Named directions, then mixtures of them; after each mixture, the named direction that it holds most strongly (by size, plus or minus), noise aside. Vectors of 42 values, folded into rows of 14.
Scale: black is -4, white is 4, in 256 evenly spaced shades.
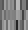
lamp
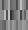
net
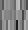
lamp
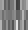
lamp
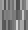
lamp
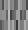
net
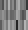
lamp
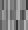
lamp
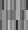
lamp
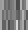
lamp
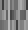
net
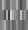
net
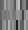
lamp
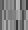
lamp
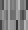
lamp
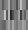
net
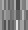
lamp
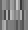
net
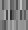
net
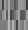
net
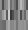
net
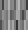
lamp
